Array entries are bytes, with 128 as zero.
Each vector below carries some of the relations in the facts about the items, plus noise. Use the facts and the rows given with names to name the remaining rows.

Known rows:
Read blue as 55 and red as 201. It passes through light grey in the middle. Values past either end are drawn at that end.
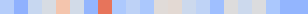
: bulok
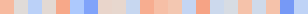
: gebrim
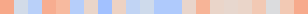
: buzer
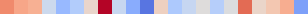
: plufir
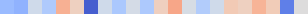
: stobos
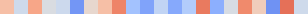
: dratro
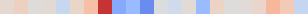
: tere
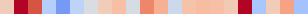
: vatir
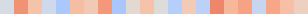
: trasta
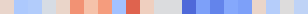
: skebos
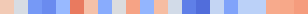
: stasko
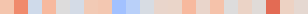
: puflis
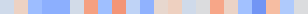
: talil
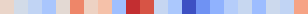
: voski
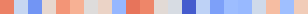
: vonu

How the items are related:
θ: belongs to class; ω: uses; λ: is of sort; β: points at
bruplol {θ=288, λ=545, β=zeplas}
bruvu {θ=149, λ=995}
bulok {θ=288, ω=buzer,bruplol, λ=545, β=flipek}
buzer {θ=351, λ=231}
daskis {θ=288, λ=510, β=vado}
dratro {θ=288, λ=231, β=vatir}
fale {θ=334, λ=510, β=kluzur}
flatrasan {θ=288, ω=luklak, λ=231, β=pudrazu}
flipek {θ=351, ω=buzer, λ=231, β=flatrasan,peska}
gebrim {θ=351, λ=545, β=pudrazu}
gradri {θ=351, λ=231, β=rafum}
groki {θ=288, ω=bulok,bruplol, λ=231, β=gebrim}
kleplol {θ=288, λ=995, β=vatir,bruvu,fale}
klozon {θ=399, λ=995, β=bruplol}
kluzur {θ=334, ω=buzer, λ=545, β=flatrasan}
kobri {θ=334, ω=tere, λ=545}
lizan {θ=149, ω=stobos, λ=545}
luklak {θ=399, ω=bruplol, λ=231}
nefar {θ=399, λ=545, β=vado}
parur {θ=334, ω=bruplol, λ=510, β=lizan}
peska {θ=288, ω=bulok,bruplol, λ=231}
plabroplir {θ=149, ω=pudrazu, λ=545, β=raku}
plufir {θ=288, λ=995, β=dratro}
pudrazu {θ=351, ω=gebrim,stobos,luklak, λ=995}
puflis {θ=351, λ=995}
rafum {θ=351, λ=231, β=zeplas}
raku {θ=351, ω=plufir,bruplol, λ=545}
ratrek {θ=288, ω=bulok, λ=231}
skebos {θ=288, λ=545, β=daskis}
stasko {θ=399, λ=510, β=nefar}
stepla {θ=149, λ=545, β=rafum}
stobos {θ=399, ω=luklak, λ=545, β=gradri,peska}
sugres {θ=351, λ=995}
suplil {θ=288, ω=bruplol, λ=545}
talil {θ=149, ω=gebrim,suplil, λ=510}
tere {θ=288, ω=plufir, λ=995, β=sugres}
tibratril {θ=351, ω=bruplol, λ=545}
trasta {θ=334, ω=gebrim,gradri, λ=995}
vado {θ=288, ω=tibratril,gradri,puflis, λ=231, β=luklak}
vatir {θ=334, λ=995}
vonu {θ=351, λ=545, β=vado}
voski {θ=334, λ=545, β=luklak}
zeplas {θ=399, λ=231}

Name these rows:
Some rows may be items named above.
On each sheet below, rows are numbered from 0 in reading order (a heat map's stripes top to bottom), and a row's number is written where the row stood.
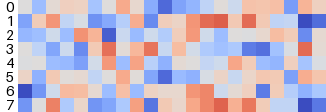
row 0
groki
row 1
lizan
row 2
stobos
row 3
daskis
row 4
talil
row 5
groki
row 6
bruplol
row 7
lizan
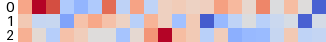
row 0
bruvu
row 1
plabroplir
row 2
raku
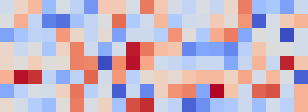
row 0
kluzur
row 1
fale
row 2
stepla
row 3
nefar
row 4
luklak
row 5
bruvu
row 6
klozon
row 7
voski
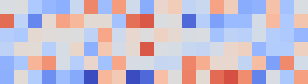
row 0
talil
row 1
vonu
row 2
suplil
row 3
kobri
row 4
peska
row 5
parur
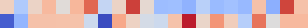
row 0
vado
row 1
zeplas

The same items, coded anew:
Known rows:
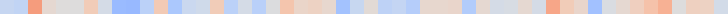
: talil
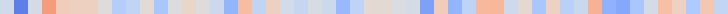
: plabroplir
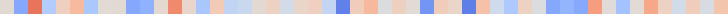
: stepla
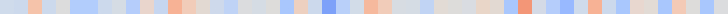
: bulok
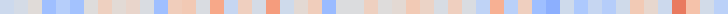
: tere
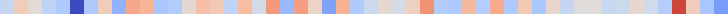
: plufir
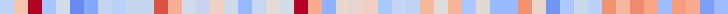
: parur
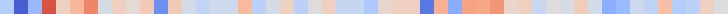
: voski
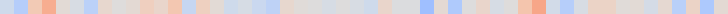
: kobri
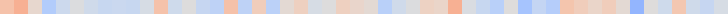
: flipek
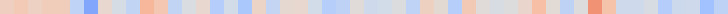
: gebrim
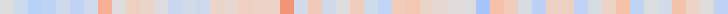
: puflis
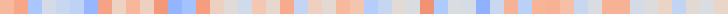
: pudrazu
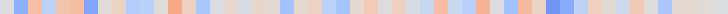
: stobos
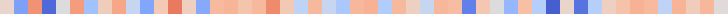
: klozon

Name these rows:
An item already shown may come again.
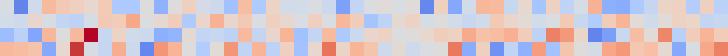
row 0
plabroplir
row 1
trasta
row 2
daskis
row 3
zeplas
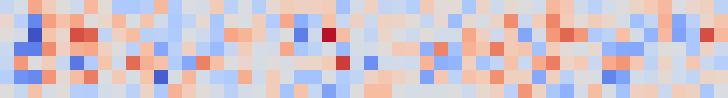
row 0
talil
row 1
raku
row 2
luklak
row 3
vonu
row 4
vatir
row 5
skebos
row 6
bulok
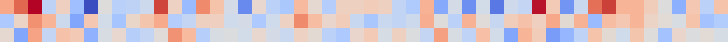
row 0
lizan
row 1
fale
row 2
stobos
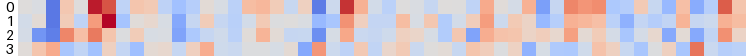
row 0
luklak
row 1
vado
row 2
nefar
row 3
groki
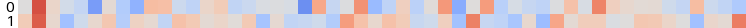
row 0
dratro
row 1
peska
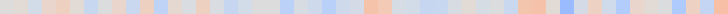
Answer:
suplil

